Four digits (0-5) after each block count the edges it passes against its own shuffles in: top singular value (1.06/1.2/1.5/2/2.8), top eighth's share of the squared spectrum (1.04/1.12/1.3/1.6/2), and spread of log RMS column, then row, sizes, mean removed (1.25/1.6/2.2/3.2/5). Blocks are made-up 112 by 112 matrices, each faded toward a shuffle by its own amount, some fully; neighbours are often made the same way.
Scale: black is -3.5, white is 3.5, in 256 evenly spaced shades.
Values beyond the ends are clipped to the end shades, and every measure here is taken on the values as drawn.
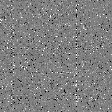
4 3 1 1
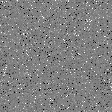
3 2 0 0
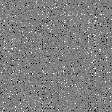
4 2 1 1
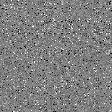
4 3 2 2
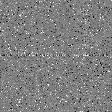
3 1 0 1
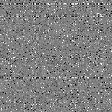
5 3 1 2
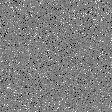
0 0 0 0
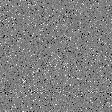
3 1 0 0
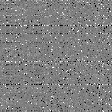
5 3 2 2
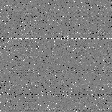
4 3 0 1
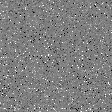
2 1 0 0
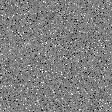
2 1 0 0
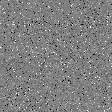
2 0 0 0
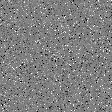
0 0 0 0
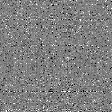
4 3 1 2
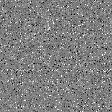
3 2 0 2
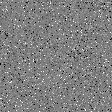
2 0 0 0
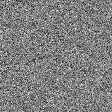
2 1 0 0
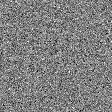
0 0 0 0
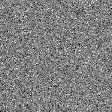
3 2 0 0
